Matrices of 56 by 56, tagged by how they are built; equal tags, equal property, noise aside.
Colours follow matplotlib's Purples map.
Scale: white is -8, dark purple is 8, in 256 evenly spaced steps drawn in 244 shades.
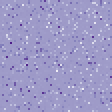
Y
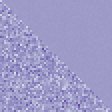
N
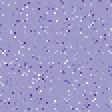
Y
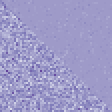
N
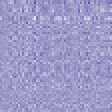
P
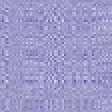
P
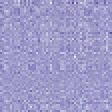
P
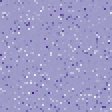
Y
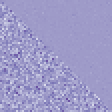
N
